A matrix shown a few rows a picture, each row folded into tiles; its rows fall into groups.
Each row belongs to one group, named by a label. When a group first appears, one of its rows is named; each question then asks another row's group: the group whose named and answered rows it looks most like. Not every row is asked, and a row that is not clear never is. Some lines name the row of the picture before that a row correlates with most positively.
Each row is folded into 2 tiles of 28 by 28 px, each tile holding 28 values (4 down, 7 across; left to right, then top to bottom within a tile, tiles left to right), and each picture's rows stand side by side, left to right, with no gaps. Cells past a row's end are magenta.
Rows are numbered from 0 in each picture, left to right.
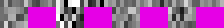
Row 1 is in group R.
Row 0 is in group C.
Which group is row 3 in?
R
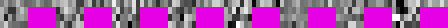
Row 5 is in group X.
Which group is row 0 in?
R
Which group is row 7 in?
X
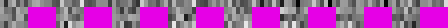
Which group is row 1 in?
C
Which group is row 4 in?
C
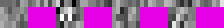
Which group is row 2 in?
R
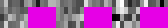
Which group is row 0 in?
C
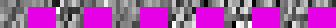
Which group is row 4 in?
C
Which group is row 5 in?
C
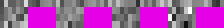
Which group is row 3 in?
R
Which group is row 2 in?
R
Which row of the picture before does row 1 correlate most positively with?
2
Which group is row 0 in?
C
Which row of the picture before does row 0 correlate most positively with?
3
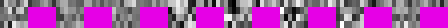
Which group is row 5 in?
R
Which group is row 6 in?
C
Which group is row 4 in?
X
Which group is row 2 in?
R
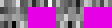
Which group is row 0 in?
X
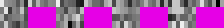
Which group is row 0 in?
R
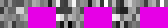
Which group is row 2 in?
X
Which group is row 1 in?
X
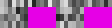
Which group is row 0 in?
R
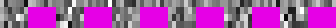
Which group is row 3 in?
R
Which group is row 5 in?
R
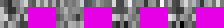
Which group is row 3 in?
X
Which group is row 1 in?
C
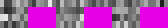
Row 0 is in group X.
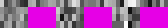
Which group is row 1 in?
R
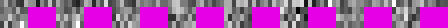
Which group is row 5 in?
R
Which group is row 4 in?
R
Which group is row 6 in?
X
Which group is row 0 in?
C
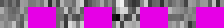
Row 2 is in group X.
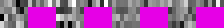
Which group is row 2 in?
X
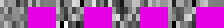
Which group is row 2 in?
X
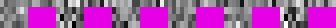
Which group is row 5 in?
R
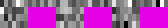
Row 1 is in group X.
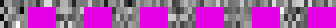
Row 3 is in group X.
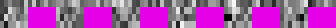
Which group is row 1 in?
R
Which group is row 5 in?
C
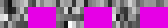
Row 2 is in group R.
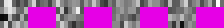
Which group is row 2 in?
C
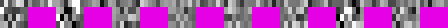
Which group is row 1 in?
R
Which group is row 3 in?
R
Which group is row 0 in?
R
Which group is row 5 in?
C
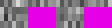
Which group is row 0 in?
R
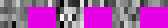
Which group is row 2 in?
C
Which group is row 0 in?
X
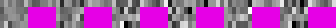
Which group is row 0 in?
C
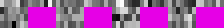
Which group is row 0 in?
X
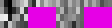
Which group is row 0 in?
X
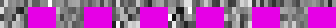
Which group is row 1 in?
R
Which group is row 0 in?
R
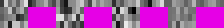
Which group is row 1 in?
X
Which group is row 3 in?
C
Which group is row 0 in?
C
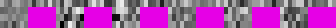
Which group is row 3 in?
R
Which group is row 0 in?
X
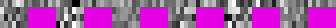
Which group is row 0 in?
R
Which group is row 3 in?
C
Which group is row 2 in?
X
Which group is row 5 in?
R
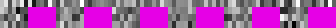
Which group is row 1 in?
C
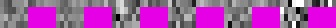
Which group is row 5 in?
R
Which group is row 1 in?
X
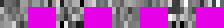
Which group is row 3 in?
X
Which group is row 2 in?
R
